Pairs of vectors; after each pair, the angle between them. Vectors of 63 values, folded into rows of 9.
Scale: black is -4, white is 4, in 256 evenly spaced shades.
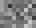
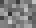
orthogonal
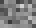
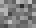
nearly opposite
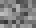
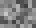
nearly parallel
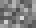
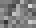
partly opposed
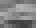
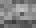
nearly parallel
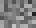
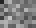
orthogonal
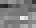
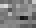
nearly opposite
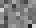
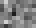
orthogonal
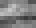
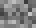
orthogonal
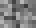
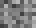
orthogonal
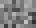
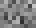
orthogonal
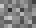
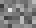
nearly opposite
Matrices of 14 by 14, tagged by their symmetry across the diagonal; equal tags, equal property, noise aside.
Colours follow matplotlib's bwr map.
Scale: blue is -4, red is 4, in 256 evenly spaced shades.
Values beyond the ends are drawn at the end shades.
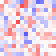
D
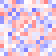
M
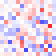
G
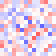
M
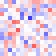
G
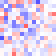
M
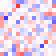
G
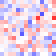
D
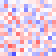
D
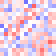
M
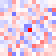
M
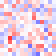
D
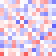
G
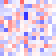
D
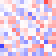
G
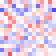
G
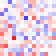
D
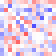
G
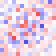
M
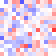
D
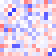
M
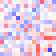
M
